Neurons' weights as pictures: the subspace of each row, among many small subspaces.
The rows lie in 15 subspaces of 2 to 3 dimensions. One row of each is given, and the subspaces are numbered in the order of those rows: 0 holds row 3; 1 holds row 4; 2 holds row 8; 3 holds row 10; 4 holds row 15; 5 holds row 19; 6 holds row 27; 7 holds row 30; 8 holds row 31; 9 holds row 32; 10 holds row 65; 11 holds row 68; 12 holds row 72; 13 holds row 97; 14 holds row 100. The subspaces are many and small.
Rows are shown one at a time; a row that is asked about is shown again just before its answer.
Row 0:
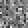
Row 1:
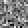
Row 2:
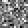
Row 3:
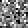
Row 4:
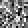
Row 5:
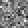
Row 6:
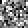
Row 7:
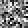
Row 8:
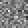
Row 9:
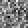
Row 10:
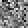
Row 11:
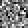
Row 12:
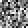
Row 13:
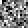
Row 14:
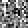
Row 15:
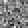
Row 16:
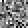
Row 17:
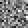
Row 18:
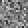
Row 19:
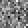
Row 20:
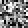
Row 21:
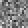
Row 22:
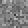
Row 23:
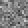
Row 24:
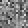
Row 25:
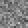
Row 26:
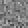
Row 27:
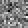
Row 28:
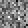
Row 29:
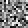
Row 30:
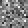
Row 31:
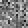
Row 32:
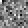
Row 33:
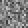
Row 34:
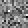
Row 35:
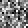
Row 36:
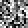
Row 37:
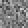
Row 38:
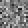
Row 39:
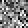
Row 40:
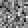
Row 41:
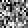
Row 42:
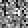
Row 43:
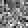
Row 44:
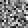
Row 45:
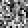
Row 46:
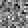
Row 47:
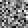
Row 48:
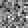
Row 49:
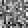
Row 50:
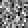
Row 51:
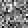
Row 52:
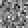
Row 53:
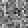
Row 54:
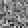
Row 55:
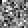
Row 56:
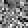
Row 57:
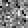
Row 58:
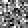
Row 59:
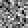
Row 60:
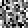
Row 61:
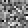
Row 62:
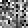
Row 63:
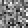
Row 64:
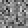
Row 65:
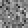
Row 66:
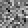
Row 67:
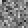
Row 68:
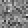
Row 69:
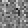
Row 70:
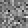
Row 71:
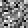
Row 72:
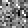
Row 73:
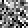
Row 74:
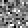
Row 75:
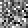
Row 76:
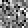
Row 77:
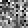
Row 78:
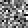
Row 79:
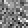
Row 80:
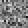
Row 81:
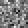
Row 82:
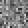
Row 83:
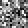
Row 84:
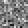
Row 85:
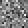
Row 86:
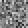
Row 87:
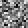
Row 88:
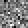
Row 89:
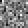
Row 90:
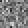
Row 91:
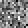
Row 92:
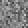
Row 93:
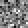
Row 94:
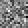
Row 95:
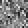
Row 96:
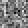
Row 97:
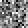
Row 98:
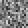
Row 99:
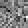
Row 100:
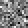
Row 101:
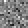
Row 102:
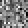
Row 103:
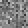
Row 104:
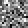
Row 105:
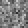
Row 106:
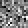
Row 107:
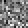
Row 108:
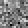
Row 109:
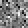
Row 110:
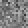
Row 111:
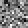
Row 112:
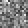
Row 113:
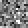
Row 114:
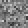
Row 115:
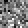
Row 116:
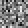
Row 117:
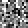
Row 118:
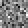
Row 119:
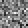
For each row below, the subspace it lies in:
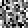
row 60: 10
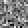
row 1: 3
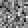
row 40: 1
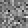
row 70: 11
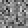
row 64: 11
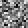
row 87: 9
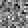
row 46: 1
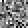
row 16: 13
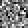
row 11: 10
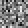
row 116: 11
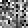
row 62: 8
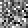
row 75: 11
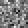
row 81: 13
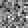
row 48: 1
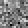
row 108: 12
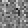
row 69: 0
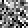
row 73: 7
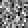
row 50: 1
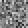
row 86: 13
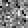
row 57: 12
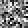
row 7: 6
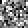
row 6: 9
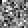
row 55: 9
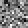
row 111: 7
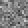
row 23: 14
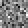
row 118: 10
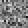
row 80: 11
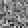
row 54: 3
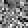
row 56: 7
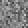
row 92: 4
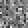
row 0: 10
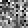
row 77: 8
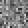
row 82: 10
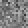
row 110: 4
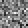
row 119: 0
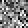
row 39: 7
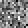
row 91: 5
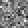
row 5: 14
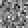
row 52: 1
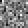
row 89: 9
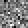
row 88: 5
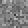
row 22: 9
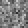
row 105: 13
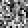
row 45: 6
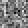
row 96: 0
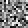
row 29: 2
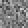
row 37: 14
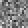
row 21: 5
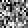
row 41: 11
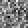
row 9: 5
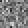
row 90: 2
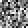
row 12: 5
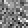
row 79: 7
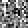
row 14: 0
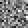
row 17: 2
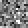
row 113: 0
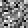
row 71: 9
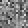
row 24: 8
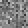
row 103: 8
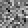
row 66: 6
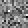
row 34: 11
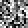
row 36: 6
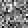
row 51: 11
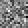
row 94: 6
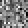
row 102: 10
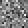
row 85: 7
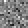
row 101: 5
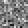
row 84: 3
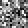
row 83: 12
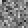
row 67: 9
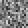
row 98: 4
